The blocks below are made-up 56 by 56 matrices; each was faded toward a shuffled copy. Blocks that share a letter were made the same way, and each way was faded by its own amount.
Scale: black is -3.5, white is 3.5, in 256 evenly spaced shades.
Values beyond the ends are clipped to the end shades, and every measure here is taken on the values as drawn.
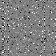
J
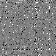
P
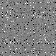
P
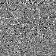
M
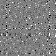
J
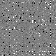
P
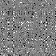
J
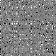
J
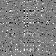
J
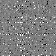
P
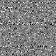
M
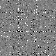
P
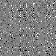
J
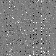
P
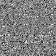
M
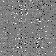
P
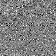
M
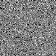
M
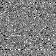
M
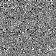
M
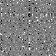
J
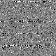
M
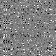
J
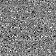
M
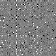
J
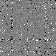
P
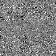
M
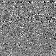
M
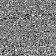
M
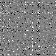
P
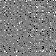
J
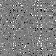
J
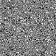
M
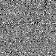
M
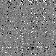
P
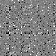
J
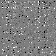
P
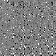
J
